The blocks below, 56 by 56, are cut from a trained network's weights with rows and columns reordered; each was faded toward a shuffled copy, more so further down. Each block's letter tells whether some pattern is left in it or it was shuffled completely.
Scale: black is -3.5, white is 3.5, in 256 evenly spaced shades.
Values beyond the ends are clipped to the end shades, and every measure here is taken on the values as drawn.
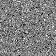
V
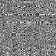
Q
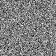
V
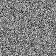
V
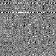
Q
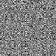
Q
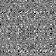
Q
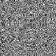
Q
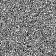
V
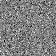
V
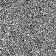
V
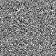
Q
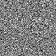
Q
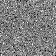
V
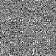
Q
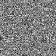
Q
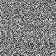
Q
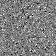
V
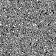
V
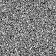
V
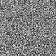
Q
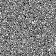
V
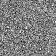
V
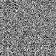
Q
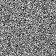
V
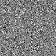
Q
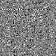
Q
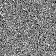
V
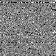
Q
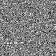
Q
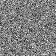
V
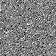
V
